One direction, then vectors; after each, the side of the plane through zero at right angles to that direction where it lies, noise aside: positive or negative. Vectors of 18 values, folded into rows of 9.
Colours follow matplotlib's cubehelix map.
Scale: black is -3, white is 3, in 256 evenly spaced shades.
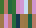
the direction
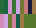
positive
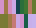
negative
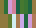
negative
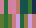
negative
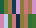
positive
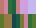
positive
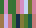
positive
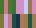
positive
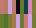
negative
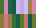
positive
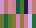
negative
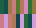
positive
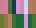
positive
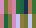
negative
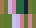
negative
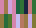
negative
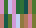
negative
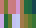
negative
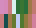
negative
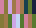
negative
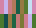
negative
